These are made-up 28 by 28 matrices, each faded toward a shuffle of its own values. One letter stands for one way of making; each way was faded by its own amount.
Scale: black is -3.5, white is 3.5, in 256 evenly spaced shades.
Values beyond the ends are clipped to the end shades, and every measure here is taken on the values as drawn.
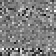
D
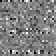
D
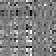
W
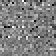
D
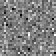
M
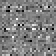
D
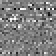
D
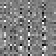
W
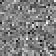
M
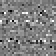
D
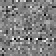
D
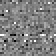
D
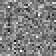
M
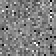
M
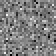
M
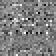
D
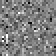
M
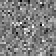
M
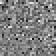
D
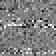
D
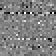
D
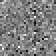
M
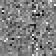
M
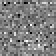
D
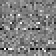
D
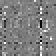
W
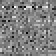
D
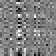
W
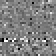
D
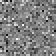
M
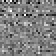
D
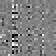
W
